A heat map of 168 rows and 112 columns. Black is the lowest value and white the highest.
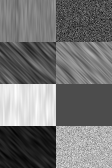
The table splits into 4 rows of 2 panels. Panel 1,1: middling, streaked downward, faint in contrast. Panel 1,2: low, fine-grained. Panel 2,1: low, slanting down to the right. Panel 2,2: middling, slanting down to the right. Panel 3,1: very high, streaked downward, faint in contrast. Panel 3,2: low, flat. Panel 4,1: very low, slanting down to the right, faint in contrast. Panel 4,2: high, fine-grained.
